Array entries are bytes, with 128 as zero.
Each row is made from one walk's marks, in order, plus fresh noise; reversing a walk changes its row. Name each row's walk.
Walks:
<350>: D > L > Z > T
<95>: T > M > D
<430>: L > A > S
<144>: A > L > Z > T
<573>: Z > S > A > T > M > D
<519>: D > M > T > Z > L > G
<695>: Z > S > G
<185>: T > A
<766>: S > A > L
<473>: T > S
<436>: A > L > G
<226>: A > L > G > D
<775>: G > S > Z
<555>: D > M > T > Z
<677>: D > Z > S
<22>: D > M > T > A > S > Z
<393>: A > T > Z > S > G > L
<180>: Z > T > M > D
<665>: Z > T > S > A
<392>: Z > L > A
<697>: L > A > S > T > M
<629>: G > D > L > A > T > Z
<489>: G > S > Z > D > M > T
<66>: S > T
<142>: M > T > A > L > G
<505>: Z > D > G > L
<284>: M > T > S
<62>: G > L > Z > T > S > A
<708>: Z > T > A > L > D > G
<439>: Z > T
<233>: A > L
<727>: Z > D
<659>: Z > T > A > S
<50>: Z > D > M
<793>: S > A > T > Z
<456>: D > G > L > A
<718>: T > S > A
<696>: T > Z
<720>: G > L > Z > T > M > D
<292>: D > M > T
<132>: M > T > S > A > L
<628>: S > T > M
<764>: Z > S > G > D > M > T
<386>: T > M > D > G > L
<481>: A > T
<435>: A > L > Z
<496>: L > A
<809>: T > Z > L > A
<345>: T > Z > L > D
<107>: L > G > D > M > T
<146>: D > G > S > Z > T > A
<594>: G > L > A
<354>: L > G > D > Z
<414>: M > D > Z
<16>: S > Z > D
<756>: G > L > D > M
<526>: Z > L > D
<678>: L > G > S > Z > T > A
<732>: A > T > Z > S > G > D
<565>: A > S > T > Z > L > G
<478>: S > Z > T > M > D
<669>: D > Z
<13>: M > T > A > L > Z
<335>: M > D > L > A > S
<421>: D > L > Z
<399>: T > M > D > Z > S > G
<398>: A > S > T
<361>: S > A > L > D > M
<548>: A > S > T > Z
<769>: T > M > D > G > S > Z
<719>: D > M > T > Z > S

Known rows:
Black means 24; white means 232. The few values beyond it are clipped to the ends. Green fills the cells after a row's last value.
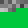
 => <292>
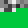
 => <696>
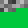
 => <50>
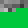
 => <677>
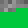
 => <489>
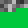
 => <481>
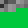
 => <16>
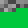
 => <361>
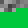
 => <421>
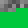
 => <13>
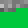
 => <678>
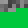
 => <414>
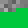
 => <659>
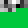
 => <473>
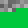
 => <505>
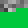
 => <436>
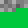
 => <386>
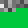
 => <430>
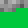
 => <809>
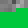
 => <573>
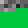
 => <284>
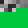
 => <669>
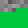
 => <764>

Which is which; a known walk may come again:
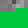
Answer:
<573>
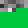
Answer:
<766>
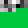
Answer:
<473>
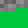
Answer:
<478>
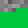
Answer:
<764>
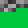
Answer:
<628>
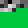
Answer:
<66>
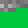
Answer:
<107>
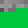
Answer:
<62>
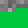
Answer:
<142>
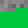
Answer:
<519>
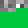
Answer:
<695>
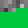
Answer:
<548>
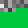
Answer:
<430>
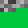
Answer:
<50>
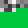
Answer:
<696>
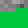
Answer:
<399>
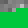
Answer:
<720>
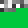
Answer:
<496>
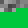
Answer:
<421>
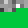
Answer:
<392>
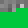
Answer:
<629>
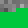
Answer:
<732>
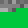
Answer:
<350>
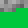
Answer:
<809>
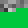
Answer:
<436>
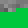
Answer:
<565>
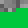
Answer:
<393>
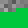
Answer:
<659>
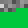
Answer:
<697>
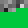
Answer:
<435>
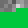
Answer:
<180>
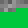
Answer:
<489>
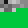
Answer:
<95>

